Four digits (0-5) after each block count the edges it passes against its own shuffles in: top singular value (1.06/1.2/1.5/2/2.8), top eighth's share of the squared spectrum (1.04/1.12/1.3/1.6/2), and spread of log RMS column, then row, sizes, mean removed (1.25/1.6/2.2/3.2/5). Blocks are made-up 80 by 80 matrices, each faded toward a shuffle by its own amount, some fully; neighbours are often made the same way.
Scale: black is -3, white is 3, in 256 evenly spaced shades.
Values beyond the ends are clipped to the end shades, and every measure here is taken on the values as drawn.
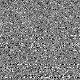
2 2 0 3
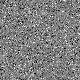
0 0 0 0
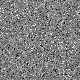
0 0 0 0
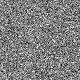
2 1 0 0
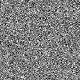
3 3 1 2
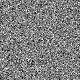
2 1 0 0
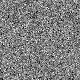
2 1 0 0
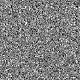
3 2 1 1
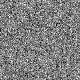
2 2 0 0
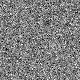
0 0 0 0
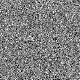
2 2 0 1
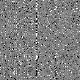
4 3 2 0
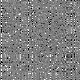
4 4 3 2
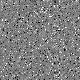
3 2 0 0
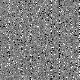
2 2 3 0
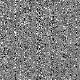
1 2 3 0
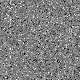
0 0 0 0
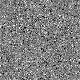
0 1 0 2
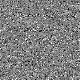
1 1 0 2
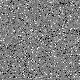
2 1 0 0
